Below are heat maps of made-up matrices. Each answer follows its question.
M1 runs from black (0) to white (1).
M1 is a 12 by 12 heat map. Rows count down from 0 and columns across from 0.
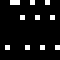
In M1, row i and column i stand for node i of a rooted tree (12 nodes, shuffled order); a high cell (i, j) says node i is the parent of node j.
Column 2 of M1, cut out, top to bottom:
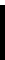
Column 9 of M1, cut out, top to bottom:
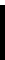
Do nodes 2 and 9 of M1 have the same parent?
yes
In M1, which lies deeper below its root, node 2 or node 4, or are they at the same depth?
node 4
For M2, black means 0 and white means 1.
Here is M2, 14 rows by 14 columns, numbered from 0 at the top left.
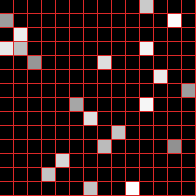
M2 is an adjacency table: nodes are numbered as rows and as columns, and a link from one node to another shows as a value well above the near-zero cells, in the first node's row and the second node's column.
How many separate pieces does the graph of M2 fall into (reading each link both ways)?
2
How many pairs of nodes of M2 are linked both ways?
2
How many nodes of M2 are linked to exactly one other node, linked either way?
0
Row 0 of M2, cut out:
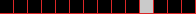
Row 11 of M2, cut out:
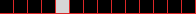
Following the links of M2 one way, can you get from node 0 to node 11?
yes
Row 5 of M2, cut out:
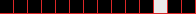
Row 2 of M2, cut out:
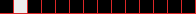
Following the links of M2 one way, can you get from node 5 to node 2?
yes
